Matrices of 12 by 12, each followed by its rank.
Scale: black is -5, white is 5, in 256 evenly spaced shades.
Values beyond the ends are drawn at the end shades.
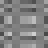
one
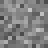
full rank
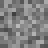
full rank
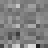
two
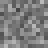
full rank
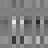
one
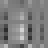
one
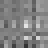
two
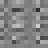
two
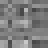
two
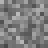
full rank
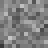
full rank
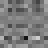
two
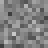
full rank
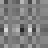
one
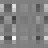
one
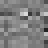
two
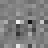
two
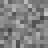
full rank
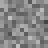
full rank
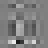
one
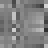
two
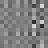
two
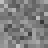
full rank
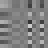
one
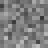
full rank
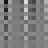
one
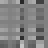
one
